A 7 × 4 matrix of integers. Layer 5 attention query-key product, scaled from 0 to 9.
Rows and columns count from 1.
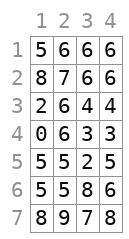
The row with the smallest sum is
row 4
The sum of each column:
33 44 36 38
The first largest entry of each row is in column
2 1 2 2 1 3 2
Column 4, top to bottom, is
6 6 4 3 5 6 8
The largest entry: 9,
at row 7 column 2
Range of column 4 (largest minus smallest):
5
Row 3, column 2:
6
